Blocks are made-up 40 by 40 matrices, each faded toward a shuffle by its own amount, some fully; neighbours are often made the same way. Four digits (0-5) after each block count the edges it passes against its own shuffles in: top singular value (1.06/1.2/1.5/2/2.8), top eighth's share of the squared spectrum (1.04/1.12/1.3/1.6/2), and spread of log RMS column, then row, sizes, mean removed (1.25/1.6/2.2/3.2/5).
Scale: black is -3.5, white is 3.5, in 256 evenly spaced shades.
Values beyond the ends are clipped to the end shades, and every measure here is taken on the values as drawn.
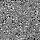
0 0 0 0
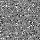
2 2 1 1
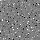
0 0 0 0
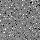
0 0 0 0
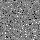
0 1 0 0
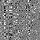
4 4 2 1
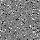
2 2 0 0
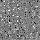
2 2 1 0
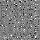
3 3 1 1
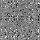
3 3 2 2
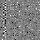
3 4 2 1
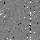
3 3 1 0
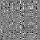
4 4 3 2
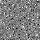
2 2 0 0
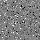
1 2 0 0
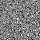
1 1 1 0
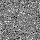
0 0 0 0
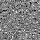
3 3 0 1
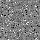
1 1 0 0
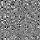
4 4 2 2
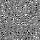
3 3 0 1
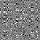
4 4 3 2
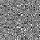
3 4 2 2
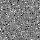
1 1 0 0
